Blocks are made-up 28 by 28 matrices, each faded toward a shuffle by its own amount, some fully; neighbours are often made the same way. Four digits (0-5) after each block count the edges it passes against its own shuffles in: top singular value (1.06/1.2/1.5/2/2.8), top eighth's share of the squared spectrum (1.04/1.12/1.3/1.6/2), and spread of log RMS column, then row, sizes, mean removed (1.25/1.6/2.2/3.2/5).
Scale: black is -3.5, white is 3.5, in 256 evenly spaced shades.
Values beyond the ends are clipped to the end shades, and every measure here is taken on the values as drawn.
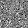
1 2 1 0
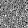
2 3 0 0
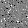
1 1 0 0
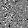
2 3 2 0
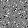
0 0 0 0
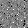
2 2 1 0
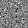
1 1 1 0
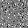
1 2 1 0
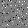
1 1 0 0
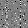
3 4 1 0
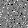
0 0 0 0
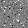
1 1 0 0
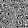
1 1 0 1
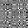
3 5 2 3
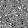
0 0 0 0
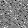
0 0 0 0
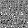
2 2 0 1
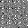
3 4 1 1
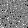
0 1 0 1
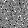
0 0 0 0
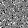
1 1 0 0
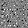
3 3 1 1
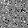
2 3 1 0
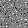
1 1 0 0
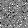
1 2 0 0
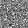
2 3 0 0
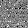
1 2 0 1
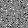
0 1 0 0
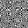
3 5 2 2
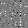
3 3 1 0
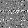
2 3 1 1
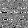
2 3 0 2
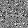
0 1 0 0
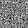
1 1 0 2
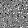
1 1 0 1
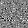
2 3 0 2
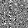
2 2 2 0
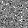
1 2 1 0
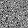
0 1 0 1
